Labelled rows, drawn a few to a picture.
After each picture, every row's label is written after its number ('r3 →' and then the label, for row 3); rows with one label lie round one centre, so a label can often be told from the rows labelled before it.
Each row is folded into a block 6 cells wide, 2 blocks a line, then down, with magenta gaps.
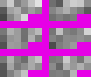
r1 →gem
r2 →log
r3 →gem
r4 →gem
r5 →gem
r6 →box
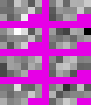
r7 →box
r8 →gem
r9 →box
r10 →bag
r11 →gem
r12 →log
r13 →box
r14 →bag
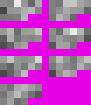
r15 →box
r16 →log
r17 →gem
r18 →log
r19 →gem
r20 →gem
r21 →log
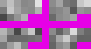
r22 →gem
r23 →gem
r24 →bag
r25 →log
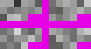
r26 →bag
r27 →box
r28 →box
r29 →gem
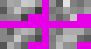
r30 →log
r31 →box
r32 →log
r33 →log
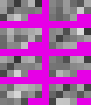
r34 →bag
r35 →box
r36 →gem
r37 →bag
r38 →bag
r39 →bag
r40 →log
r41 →bag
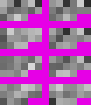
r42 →bag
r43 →bag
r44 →gem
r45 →bag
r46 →box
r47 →bag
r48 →log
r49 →gem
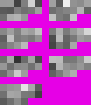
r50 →bag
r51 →box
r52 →gem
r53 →gem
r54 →bag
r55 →gem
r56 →log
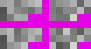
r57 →gem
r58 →box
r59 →gem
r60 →box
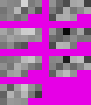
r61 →log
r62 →bag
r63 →log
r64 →bag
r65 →log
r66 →bag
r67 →log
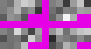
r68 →log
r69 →bag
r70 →box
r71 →gem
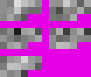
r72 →log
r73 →box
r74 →bag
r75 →bag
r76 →log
